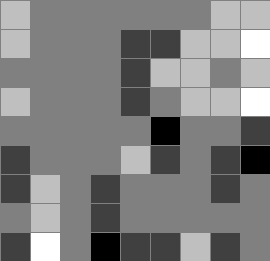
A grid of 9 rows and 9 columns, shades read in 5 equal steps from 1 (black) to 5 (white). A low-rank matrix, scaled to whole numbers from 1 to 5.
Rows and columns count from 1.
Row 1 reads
4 3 3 3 3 3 3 4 4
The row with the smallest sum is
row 6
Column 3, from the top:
3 3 3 3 3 3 3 3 3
